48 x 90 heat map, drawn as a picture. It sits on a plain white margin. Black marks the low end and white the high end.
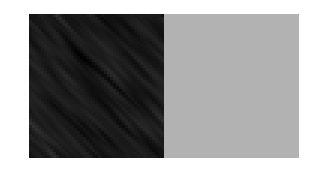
The table splits into one row of 2 panels. Panel 1,1: very low, slanting down to the right, faint in contrast. Panel 1,2: high, flat.
